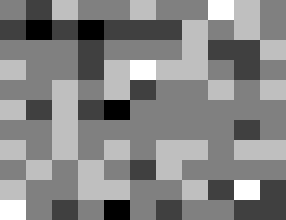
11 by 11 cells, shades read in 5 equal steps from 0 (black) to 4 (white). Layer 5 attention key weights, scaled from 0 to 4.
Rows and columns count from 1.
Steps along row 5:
same up down up down up same up down up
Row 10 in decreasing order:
4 3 3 3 3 2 2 2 2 1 1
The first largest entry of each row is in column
9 8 8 6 3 1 3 1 2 10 1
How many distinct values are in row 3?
3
